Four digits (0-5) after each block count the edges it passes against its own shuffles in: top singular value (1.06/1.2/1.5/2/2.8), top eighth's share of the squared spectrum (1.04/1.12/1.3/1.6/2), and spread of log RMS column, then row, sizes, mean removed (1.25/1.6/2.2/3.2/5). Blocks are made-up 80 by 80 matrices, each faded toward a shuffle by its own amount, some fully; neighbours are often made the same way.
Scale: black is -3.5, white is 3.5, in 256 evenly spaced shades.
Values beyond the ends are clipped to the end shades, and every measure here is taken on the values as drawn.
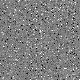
1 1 1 0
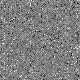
1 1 1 0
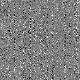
2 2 3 0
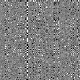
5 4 3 1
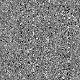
1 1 2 0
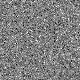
0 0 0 0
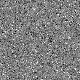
0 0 0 0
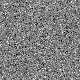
0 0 0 0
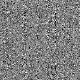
1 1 3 0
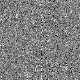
1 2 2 0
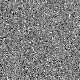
0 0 1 0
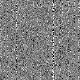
2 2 3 0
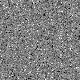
0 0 1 0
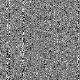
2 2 4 0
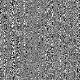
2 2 4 0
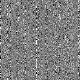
2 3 4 0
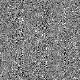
1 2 3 0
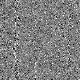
1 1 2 0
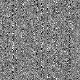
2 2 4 0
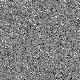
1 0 1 0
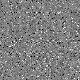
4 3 0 1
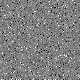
2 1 0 0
